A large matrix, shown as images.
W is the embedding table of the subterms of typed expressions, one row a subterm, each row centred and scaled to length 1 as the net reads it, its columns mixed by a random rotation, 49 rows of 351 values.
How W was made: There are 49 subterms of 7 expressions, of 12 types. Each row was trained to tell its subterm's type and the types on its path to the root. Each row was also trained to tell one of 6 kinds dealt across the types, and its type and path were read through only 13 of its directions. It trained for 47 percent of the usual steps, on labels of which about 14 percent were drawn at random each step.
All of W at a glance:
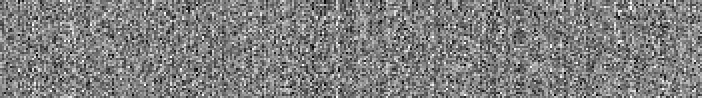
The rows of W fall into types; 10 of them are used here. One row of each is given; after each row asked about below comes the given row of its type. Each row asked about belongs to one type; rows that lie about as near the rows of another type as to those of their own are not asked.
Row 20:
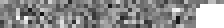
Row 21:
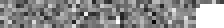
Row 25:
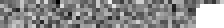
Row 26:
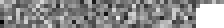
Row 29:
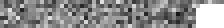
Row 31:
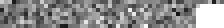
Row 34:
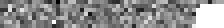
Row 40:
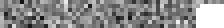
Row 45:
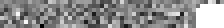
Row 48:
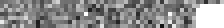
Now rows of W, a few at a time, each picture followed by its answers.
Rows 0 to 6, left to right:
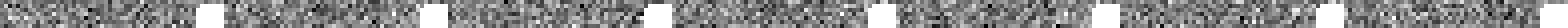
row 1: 45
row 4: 45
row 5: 20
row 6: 26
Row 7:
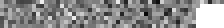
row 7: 26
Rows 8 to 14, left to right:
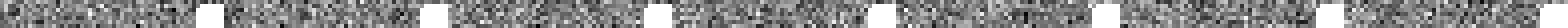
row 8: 31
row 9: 31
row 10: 21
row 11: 48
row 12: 48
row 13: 29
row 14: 48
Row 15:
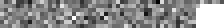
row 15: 26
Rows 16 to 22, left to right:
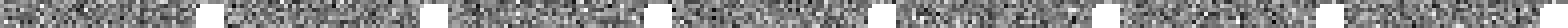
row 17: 29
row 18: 21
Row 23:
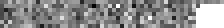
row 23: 45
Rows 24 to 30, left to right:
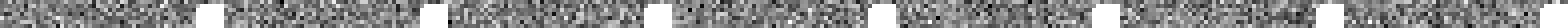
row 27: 21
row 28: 40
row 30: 45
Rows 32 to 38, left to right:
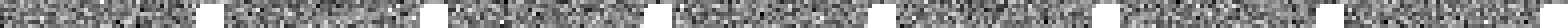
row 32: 20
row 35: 34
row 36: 29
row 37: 25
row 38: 31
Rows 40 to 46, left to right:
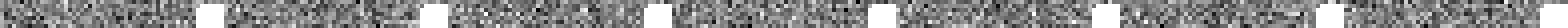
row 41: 40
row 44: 40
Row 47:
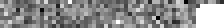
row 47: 21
